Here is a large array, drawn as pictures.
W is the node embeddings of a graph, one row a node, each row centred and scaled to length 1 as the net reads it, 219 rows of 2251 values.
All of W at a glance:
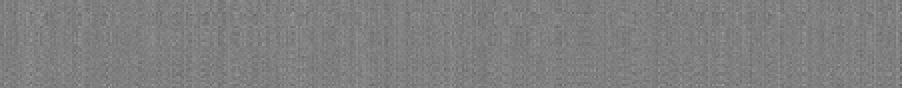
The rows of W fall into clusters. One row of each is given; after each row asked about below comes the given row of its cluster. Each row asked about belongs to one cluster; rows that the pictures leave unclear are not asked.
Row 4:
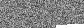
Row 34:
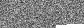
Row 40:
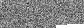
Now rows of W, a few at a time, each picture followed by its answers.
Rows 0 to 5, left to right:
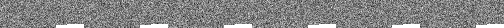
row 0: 4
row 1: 4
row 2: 34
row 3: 40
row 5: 4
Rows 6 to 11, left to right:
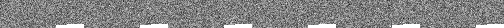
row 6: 34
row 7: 4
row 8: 40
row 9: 34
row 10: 4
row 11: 4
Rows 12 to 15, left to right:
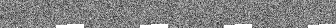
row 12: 40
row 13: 4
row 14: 34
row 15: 40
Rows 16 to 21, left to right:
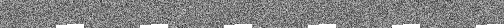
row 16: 40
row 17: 4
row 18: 34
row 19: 34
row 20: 40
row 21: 4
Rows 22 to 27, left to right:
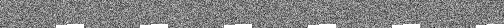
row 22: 4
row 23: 4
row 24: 4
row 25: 4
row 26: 40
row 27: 34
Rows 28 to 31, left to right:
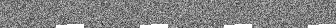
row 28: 4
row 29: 4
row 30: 34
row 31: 34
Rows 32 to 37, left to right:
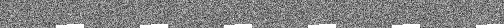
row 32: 34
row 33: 40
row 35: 40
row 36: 34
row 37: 40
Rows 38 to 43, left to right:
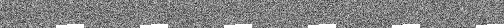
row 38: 40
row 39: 40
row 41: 34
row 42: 34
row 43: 4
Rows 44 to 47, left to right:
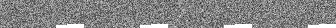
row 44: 40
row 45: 40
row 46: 34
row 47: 34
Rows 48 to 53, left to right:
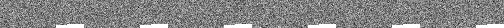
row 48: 4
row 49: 40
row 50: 34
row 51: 34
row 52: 4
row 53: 40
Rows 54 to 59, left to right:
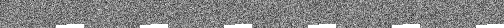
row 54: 34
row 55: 34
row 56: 40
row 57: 40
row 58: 34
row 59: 40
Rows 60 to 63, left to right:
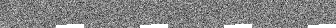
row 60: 34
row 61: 40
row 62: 40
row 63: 34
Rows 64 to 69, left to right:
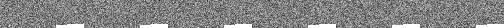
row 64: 4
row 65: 34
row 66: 4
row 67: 4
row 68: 4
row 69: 4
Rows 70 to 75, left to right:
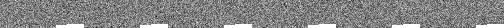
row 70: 34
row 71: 40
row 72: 40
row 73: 34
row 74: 4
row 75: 4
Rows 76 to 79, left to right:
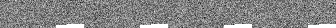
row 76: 34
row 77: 40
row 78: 34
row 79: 4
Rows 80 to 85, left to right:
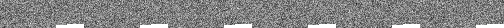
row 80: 40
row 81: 4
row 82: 4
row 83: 4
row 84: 4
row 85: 40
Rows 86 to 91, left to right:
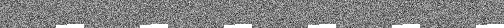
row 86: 4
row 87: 34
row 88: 4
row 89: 4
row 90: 34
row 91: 4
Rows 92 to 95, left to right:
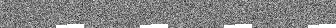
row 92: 40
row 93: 34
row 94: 4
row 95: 40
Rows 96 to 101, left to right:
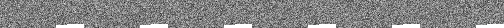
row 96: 4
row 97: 34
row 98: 4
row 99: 4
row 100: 4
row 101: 40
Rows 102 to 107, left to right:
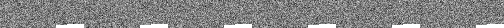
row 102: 4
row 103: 40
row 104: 4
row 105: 4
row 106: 4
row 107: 34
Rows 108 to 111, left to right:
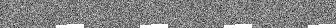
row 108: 34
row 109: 4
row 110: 4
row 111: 34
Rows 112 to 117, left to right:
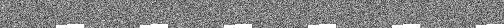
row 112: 4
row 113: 34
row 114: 4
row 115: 4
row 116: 40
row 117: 34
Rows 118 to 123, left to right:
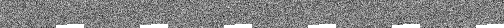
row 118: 4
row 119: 40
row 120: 34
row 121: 40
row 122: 4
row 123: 40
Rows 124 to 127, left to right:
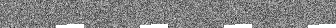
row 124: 34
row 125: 40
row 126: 4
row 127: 40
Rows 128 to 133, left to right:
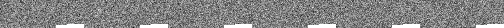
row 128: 34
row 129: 34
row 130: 40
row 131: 34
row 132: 4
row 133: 4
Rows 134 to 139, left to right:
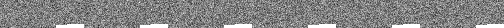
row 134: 4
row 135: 34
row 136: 34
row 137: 40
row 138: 4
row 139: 40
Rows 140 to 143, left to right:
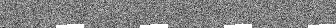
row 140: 40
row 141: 34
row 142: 40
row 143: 4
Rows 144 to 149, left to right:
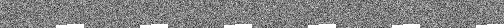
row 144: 40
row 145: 40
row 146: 4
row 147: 34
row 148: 4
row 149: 4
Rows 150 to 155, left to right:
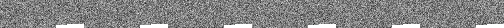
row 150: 40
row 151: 40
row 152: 4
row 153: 34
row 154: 4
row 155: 4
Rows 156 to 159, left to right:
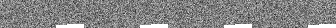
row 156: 40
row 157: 40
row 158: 40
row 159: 4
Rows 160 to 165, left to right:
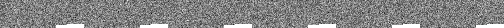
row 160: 34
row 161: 34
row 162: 34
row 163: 40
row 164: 40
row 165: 4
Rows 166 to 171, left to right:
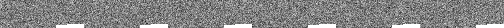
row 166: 40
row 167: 34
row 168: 4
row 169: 4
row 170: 4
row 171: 40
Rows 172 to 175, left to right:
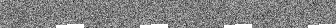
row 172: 40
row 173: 40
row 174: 4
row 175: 40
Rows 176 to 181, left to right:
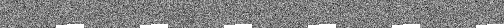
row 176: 4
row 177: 40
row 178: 40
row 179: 4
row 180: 4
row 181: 40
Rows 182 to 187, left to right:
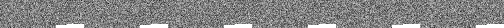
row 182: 34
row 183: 34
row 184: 34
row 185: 34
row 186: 40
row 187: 34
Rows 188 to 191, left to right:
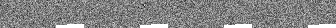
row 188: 34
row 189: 40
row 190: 4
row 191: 40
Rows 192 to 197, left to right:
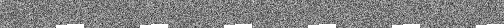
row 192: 40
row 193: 4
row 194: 40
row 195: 40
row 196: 4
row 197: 34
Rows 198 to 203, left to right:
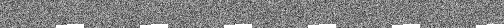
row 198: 4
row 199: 4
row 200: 40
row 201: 40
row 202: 40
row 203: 34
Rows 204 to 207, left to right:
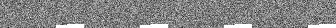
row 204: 4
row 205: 34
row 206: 34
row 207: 4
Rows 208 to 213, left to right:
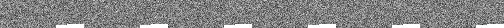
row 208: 40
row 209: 34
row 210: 4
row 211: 4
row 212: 4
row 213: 4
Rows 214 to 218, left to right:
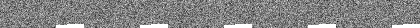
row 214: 4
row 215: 40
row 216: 40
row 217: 34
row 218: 4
